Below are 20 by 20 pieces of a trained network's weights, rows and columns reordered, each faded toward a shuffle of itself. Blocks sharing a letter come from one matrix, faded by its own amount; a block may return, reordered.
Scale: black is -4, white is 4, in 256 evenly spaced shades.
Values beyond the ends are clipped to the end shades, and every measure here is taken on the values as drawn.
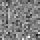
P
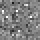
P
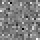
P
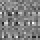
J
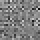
J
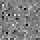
P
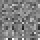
J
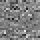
J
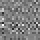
J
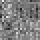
J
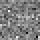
P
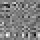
J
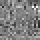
J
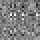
J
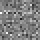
P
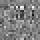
J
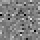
P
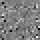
P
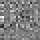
J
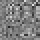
J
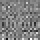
J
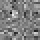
J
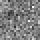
P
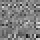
J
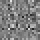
J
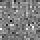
P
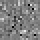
P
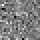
P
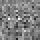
J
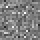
P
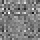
J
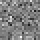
J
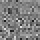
J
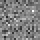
P
